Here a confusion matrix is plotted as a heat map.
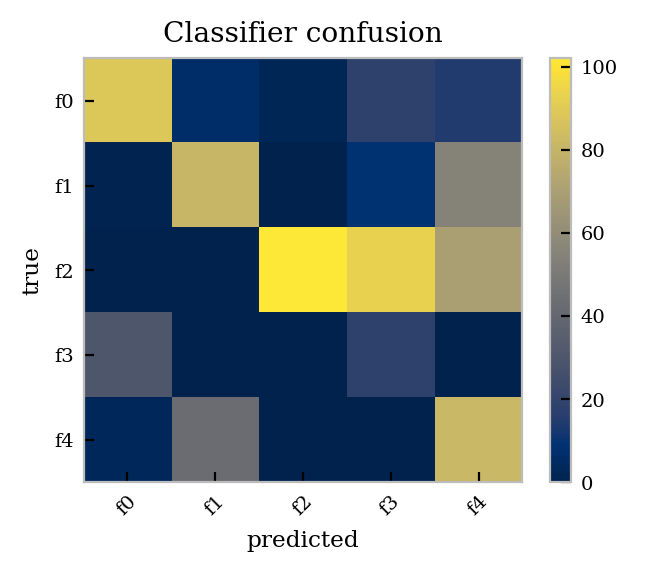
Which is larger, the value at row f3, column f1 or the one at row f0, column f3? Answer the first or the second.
the second
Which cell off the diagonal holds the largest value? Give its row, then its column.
f2, f3
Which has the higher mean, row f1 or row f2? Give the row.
f2
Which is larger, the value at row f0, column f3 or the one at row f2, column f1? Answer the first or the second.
the first
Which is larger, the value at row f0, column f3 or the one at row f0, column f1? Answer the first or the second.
the first
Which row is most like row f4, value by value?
f1
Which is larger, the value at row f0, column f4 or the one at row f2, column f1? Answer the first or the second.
the first
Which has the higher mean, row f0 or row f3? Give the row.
f0
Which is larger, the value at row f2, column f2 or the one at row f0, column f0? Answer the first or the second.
the first
